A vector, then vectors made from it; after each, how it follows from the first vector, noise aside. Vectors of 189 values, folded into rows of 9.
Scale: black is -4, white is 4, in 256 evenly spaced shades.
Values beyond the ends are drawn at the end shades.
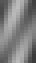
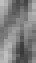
wrapped around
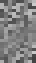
sign-scrambled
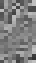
sign-scrambled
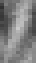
wrapped around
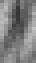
wrapped around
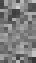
sign-scrambled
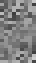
sign-scrambled
